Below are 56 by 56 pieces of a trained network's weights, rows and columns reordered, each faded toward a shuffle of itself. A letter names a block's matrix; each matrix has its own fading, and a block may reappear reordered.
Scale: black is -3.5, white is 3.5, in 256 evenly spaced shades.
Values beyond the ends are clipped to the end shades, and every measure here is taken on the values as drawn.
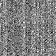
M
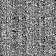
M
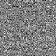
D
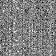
M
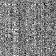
M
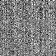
M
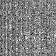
M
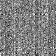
M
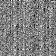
M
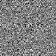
D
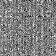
M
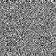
D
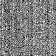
M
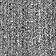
M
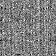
M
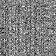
M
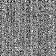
M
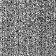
M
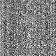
M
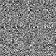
D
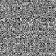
D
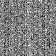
M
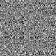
D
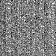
M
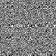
D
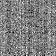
M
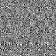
D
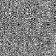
D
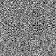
D
